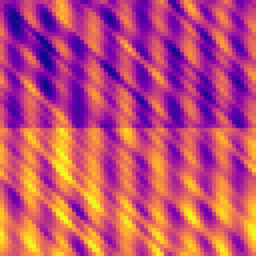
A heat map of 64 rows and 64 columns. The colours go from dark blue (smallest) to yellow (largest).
Average level on the scale: 50%. Histogram: bell-shaped. Stripes: upright, repeating 8 times. Ninth with the lowest average: top left. Seam: horizontal, 50% of the way down, the bottom part higher.
